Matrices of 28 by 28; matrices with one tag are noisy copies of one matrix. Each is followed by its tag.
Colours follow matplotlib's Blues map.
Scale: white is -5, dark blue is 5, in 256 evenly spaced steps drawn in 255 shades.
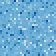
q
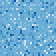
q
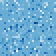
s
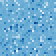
s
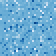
s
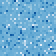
q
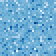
s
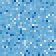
q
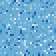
q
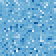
s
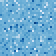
s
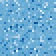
s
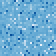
q
